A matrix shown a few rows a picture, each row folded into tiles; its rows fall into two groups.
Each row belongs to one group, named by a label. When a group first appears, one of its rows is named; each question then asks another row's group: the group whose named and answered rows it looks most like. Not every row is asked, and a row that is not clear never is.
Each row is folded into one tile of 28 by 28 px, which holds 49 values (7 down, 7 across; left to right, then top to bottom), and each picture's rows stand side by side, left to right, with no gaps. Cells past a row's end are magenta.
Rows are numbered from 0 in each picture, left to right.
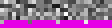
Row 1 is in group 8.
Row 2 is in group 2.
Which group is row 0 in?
8
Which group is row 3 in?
2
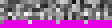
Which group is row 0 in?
2
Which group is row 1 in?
2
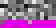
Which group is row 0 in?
8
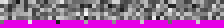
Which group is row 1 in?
2
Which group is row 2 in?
8
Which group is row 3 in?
8
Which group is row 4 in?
2
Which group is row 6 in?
8
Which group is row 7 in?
2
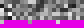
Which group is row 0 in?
2
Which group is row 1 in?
2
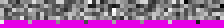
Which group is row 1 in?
8
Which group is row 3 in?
8
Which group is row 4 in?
8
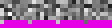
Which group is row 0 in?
2
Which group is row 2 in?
2
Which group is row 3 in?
8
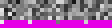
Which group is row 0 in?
2
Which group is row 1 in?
2
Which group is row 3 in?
2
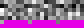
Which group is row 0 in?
8
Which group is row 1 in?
8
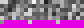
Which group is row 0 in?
2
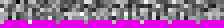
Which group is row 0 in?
2
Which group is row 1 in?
2
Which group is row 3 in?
2
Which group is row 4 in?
8
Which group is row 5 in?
8
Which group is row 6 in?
8
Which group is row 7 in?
2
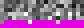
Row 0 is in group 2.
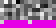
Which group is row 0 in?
8
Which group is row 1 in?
2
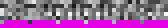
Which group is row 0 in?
8
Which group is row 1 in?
8
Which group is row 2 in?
8
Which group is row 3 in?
8
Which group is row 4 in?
2
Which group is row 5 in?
2
